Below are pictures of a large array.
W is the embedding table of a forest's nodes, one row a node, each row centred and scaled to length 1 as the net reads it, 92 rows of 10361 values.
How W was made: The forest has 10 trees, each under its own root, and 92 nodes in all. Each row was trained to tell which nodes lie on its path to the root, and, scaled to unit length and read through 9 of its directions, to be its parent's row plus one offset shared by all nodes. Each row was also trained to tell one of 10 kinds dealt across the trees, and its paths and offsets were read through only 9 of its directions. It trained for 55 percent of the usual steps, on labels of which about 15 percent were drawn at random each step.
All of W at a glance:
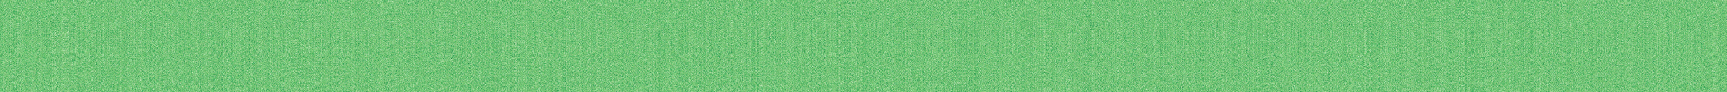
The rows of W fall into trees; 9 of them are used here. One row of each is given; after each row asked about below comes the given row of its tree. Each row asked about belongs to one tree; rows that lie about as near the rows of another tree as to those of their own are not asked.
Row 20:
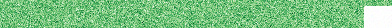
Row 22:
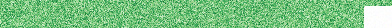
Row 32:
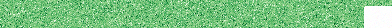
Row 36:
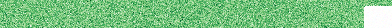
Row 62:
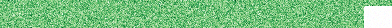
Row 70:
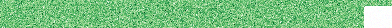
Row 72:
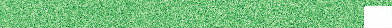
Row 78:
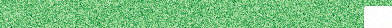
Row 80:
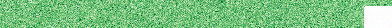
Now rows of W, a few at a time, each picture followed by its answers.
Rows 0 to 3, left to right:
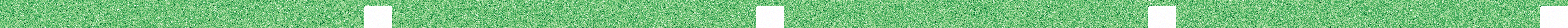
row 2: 78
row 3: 70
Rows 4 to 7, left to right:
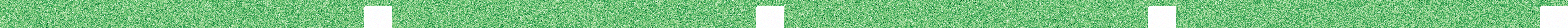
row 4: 36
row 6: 78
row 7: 72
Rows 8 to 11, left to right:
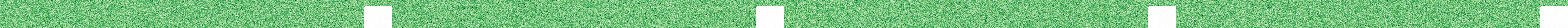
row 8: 80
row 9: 72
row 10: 62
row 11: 36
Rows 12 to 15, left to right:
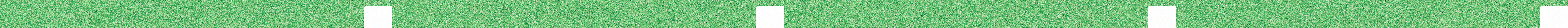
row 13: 70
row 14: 22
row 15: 72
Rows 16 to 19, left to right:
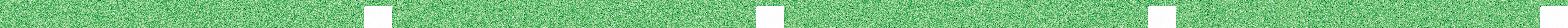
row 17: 80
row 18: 72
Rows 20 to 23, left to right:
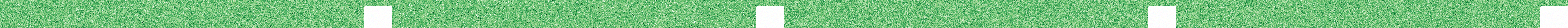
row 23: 62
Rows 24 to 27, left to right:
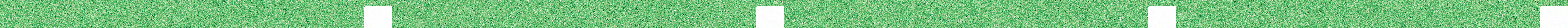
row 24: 36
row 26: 22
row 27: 62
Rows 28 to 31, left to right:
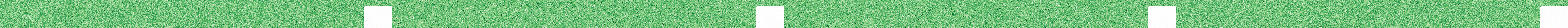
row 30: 78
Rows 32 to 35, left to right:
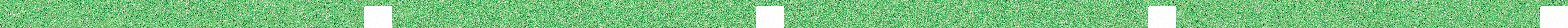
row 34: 36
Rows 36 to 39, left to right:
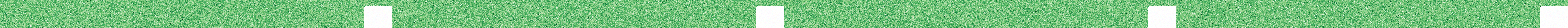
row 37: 32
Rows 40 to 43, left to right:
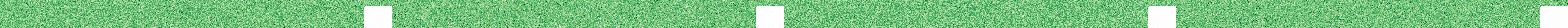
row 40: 70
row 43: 36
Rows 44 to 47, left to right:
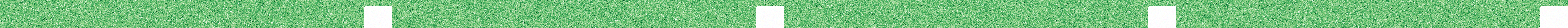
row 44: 36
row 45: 32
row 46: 78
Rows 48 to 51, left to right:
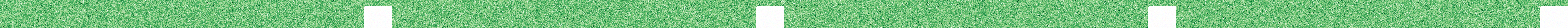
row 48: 62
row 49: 78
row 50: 78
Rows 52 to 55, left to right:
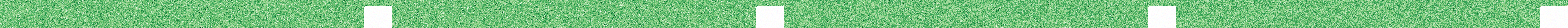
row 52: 32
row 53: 36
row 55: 20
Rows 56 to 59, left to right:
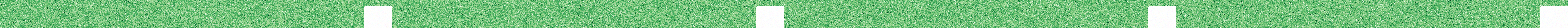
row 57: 70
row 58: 32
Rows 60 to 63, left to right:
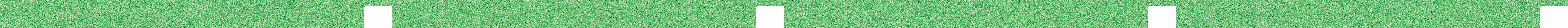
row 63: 78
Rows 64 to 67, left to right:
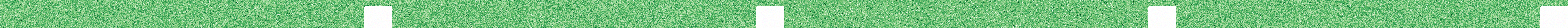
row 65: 72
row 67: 70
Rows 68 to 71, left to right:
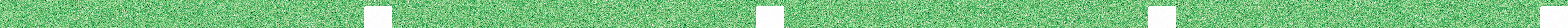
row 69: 72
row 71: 70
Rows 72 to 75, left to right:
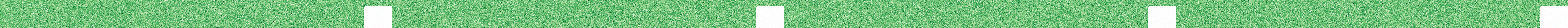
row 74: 78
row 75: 22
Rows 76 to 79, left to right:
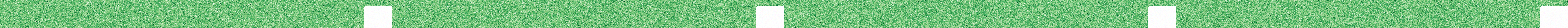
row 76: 72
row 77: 70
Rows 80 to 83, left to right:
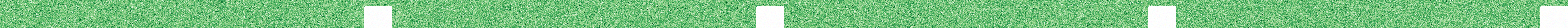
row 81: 78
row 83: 72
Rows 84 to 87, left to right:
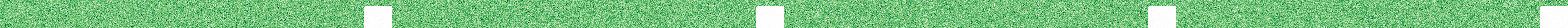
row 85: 36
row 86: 72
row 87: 70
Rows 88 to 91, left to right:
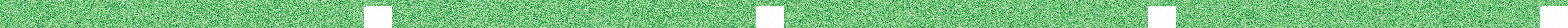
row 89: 36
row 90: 62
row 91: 70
